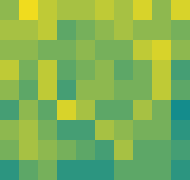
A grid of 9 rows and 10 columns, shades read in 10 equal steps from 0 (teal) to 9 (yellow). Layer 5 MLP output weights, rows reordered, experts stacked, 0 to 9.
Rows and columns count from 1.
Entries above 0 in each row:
10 10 10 10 10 9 10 10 10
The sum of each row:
67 51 51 46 45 40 39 38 21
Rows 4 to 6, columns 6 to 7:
5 3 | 5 4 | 3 3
